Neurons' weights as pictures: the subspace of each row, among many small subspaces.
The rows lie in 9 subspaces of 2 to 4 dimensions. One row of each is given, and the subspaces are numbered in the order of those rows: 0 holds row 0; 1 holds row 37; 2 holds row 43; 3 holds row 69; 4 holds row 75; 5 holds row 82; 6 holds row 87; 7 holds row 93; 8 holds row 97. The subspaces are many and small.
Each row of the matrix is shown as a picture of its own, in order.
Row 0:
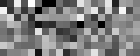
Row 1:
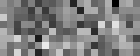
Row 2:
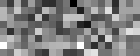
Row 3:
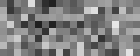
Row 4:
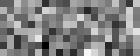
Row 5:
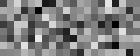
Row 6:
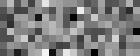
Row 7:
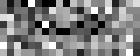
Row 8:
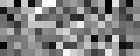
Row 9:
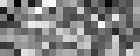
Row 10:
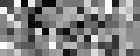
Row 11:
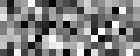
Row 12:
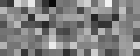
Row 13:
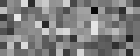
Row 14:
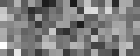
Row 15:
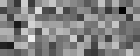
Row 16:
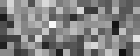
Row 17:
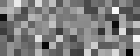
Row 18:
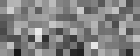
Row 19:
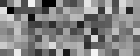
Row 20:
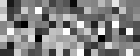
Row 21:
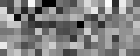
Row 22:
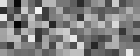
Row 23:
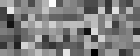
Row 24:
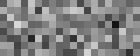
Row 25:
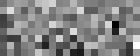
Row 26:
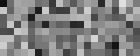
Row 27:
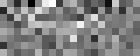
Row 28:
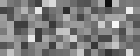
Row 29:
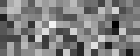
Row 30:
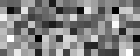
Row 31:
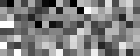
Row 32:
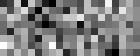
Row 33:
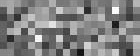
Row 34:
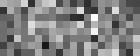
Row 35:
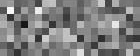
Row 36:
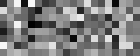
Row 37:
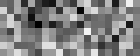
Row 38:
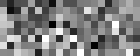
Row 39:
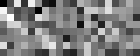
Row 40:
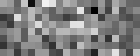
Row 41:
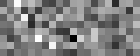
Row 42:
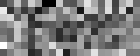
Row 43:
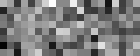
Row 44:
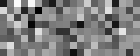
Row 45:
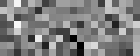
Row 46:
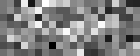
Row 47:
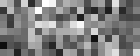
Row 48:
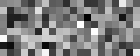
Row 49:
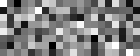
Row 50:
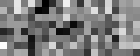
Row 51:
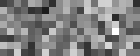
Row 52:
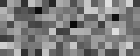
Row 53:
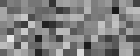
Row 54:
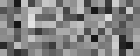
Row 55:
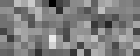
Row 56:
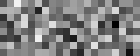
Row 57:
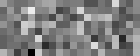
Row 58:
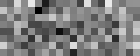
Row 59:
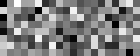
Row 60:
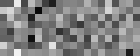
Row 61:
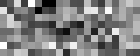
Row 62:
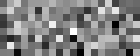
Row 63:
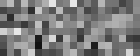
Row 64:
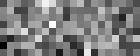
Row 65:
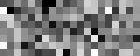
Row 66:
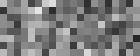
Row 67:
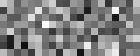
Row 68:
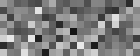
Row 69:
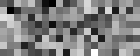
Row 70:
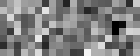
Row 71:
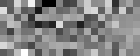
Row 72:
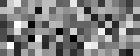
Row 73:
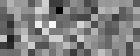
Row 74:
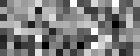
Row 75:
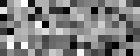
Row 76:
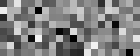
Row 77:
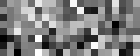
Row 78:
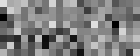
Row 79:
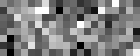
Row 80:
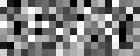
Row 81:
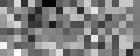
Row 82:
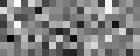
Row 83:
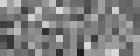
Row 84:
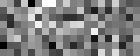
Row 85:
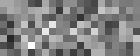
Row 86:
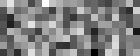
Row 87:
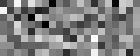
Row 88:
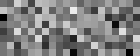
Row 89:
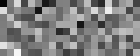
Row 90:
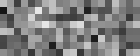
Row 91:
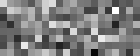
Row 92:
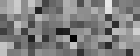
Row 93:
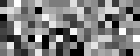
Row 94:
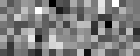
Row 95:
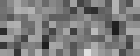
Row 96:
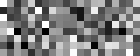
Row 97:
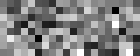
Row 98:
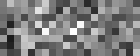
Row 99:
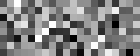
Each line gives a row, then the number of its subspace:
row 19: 3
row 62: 5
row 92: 5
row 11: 6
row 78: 5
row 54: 1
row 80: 1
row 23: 3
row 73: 6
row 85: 6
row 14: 2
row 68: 2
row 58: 5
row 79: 6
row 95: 2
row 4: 2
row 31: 1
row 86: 2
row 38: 5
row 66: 2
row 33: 8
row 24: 1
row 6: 2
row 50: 5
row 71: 0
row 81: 1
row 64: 5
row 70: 2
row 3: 0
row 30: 8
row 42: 3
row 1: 2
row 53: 8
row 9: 2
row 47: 8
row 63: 1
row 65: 3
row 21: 0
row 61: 5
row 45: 5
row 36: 1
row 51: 2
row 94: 6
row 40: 8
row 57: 1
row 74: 2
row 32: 8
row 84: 8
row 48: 6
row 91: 3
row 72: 1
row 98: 6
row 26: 4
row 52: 2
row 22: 0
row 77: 2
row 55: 6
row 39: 5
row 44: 0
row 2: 2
